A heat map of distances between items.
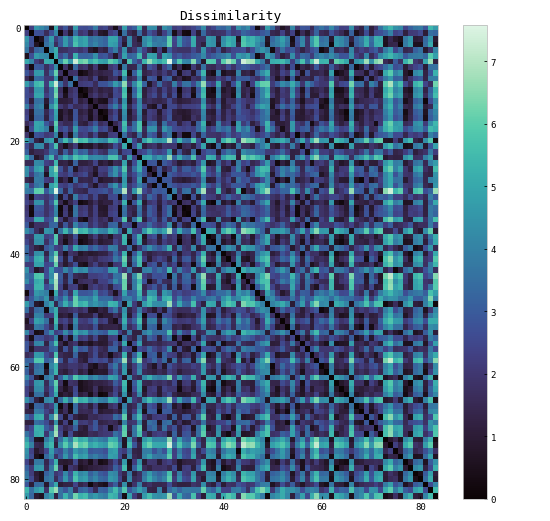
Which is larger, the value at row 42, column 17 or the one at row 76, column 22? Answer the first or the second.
the second
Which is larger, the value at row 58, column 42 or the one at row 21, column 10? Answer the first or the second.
the second
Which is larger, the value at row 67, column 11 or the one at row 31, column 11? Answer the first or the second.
the first
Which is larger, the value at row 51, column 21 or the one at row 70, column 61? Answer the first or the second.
the second
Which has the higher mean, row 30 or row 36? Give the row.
36
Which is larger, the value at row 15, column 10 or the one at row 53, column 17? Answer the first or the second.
the first
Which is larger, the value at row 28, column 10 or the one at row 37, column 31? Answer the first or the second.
the first
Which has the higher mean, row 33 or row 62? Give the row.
62
